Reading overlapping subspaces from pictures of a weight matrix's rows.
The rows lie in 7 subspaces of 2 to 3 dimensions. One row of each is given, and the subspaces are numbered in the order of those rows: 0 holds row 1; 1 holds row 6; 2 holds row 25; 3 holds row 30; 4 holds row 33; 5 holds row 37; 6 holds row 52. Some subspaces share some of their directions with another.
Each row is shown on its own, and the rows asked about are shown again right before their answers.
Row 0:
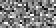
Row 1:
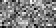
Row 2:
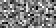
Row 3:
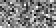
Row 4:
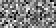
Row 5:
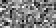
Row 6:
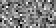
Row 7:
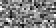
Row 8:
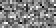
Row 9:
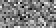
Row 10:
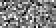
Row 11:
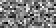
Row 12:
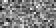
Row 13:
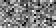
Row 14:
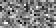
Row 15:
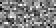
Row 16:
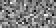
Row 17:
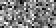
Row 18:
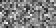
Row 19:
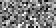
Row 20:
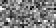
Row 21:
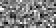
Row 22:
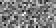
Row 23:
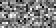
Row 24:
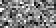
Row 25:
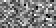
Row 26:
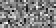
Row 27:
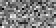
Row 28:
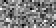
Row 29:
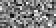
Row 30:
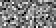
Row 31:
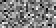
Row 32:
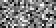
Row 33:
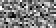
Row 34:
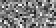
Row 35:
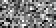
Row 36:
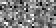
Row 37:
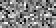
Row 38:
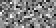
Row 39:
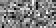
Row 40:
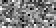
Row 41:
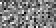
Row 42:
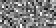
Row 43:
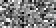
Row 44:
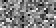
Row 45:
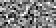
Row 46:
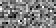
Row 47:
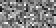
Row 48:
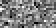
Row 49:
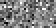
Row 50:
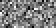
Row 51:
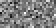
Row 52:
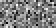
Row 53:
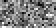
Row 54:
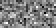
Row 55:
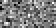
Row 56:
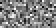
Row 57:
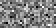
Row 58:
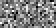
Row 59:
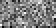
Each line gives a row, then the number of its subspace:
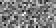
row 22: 3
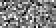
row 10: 3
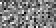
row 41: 3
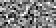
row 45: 3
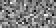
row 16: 5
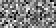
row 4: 6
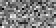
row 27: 0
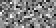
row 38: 6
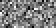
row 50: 6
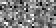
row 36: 5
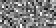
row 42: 1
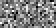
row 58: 6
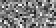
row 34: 1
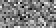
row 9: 4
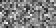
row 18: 6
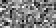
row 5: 4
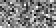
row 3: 2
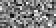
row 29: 6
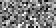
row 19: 3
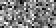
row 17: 5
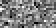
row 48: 4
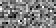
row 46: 1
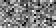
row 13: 2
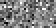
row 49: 5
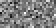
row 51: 6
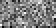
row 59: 0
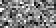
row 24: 4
